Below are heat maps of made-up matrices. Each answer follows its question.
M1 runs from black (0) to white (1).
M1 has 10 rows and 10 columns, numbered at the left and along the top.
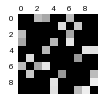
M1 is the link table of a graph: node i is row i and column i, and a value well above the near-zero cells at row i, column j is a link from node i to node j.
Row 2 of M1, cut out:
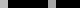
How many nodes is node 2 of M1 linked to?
2
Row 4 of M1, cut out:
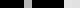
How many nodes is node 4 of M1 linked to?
3
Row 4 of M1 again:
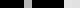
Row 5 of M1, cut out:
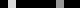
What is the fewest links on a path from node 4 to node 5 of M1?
3
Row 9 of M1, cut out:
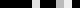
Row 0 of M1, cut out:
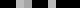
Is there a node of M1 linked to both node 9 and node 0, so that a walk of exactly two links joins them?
no
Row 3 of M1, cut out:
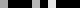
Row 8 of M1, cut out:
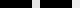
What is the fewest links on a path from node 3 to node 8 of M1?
2
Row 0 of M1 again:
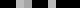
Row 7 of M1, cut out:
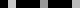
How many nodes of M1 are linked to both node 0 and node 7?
0
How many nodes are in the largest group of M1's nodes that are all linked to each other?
3
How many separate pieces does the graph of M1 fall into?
1
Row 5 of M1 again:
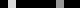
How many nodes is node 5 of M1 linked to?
2
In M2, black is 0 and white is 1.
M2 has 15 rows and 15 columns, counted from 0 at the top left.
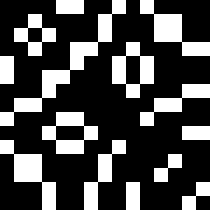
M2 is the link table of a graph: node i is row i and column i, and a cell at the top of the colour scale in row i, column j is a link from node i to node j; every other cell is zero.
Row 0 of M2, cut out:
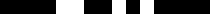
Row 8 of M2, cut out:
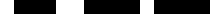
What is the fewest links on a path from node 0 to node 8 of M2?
1
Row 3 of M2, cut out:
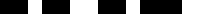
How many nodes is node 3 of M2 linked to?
6
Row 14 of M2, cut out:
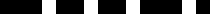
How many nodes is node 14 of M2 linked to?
4
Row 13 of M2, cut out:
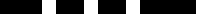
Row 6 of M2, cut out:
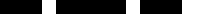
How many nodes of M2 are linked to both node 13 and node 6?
3
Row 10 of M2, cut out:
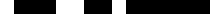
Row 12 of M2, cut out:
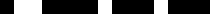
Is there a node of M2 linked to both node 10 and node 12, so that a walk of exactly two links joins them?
no
